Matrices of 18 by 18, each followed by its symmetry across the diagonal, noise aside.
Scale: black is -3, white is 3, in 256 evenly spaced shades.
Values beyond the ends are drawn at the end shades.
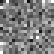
symmetric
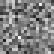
antisymmetric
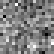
antisymmetric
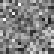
symmetric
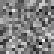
antisymmetric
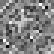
symmetric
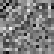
symmetric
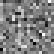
antisymmetric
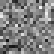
antisymmetric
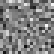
antisymmetric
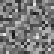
symmetric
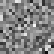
symmetric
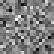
symmetric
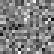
antisymmetric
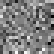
antisymmetric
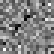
symmetric
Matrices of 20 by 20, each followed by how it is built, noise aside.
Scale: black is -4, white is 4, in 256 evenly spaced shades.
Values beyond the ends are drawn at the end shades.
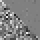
lower triangular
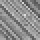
Toeplitz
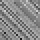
Toeplitz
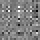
low rank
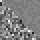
lower triangular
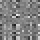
low rank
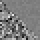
lower triangular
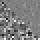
lower triangular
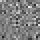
low rank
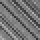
Toeplitz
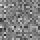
low rank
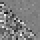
lower triangular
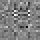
low rank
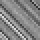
Toeplitz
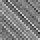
Toeplitz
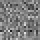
low rank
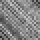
Toeplitz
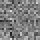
low rank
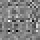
low rank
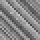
Toeplitz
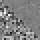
lower triangular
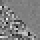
lower triangular
